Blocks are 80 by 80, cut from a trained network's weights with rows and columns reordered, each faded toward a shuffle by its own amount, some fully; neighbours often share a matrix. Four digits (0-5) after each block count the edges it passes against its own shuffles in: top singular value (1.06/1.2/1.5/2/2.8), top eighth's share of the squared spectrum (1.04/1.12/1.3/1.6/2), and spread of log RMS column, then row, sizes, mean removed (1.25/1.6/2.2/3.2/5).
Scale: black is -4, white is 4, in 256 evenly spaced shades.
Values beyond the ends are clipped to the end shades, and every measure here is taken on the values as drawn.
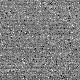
2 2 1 0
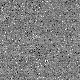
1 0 0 0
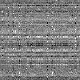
5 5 3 3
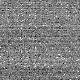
3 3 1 1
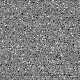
1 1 0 0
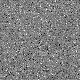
1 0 0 0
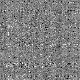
3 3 0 2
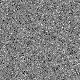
0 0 0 0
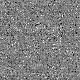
1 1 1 0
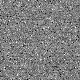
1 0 0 0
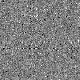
3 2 1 1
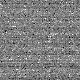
3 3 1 1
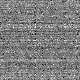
4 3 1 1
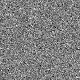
2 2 0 0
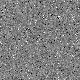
0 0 0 0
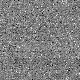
1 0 0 0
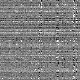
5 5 3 2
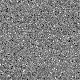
0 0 0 0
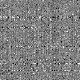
3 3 0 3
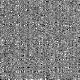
3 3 0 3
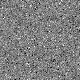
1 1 0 0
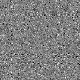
3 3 1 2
